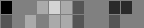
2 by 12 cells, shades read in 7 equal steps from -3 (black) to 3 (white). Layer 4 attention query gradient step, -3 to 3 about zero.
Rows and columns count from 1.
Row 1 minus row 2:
-2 0 -1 1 1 0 0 0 0 -1 -2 0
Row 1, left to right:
-3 0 0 1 2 1 -1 0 0 -2 -2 0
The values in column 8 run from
0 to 0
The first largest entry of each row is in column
5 3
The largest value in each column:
-1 0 1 1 2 1 -1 0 0 -1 0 0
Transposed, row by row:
-3 -1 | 0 0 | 0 1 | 1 0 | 2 1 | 1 1 | -1 -1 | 0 0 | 0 0 | -2 -1 | -2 0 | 0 0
